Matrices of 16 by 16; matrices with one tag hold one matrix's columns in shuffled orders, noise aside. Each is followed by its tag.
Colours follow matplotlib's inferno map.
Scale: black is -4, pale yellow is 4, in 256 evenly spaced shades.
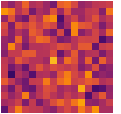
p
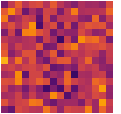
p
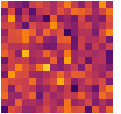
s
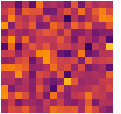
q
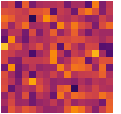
q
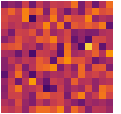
q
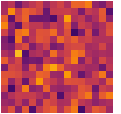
s
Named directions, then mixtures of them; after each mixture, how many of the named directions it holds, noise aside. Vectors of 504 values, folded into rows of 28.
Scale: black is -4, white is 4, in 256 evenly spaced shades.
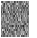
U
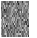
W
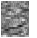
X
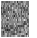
three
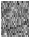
two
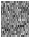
two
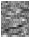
one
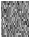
one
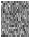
two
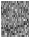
three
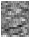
one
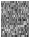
three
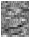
one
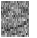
three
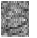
two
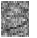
two
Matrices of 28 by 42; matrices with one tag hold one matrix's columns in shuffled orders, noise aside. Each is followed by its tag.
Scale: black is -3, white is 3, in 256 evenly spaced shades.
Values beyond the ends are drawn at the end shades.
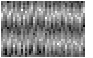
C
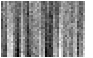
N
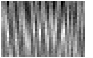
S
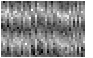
C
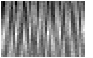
S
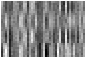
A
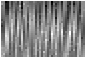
S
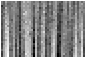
N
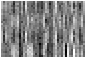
A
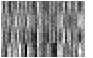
A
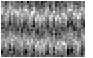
C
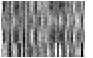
A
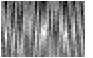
S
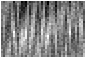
S
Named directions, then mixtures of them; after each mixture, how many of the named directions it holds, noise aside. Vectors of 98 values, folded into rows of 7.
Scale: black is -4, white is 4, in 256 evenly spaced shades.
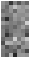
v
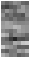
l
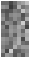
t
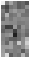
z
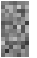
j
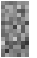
one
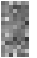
one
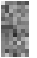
three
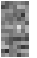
two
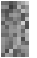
one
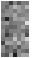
one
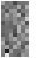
three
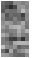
two
